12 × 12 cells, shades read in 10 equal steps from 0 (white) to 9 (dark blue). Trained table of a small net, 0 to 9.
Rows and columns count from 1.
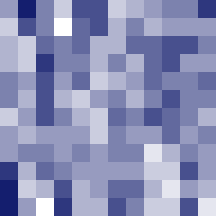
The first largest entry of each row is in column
2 2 10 3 3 3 3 10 2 1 1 1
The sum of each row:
61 50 59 55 57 54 55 49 50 53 51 51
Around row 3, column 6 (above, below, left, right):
7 3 6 3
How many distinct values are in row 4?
7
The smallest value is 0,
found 2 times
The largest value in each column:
9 9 8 8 7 7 7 6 7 7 7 8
